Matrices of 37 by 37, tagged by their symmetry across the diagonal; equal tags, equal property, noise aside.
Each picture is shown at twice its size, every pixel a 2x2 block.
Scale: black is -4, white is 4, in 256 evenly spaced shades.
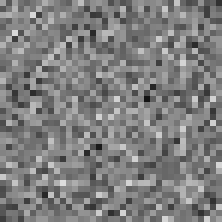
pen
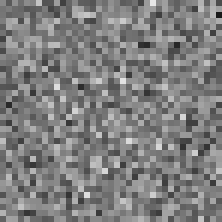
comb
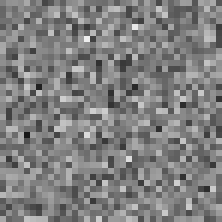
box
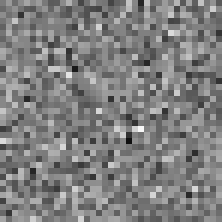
box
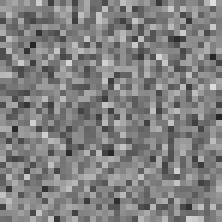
comb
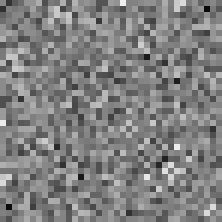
pen
